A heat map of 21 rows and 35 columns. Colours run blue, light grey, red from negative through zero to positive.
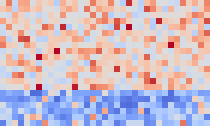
Seam: horizontal, 70% of the way down, the top part higher. Histogram: bell-shaped. Average level on the scale: 50%. Stripes: none.
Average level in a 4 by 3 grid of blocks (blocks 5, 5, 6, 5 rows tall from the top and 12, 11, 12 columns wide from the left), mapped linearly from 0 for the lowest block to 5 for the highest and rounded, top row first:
555
555
344
001
